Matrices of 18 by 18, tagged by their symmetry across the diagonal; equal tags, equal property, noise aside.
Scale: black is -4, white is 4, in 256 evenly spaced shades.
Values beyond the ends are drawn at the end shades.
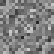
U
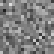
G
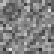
U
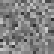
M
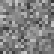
U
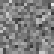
M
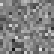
M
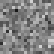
M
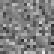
G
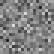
U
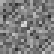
U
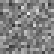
M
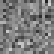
M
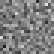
G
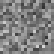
G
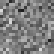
G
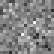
U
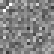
U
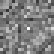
U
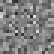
G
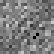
U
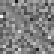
G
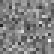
M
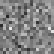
M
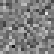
G
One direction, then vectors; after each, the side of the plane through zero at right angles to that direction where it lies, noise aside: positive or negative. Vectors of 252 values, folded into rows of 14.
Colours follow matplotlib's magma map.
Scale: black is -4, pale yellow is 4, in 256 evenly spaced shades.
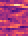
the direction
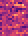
positive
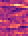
positive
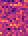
positive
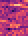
positive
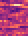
positive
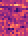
positive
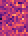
positive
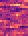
positive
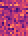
positive
